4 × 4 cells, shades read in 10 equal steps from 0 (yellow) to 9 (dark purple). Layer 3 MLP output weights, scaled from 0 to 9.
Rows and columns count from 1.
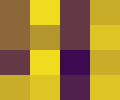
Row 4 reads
2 1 8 1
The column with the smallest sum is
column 2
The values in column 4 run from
1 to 2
